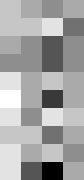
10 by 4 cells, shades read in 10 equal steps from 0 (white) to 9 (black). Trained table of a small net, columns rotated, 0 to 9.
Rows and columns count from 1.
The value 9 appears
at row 10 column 3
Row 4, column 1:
4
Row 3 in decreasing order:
6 4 4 3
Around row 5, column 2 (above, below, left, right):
4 3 1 2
